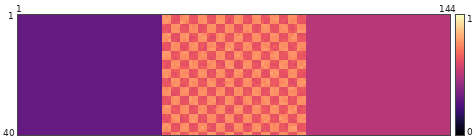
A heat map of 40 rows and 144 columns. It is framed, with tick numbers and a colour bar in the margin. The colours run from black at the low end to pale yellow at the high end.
The table splits into one row of 3 panels. Panel 1,1: low, flat. Panel 1,2: high, checkered. Panel 1,3: middling, flat.
